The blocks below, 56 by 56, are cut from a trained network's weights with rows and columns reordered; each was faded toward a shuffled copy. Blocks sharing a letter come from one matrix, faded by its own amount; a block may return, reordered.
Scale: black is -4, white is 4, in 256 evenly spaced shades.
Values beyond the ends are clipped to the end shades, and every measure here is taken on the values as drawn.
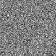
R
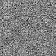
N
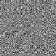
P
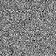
R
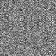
N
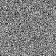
R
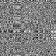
P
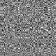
P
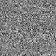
P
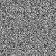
N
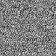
R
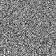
N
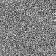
R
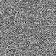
R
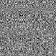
P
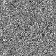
N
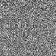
N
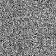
N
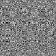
P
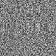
N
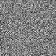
R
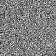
N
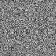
R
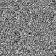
R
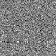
R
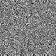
R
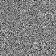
R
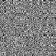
P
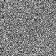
R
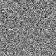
R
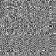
P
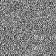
N
